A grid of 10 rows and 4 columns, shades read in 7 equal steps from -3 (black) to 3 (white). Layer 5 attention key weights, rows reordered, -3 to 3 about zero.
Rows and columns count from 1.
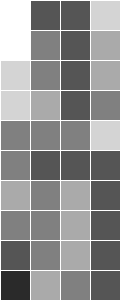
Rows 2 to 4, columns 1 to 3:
3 0 -1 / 2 0 -1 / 2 1 -1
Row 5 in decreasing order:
2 0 0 0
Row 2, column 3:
-1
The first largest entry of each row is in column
1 1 1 1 4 1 1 3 3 2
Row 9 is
-1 0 1 -1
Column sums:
8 0 -2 1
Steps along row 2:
down down up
